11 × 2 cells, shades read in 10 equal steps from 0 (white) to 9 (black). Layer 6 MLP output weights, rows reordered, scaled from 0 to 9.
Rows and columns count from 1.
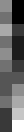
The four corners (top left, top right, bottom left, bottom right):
4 9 7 0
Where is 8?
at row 4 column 2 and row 5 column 2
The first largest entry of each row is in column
2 2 2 2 2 2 1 1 1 1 1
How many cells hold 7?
4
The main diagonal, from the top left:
4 9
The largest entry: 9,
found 2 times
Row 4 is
5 8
